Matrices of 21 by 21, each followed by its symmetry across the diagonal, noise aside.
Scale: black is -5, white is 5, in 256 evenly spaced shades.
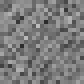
symmetric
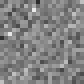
symmetric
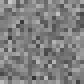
neither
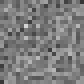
symmetric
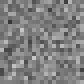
neither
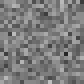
neither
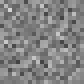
symmetric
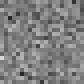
neither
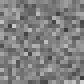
neither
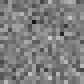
neither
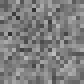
symmetric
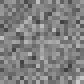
symmetric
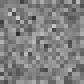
symmetric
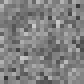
symmetric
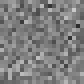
neither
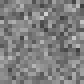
neither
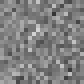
neither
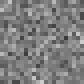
symmetric
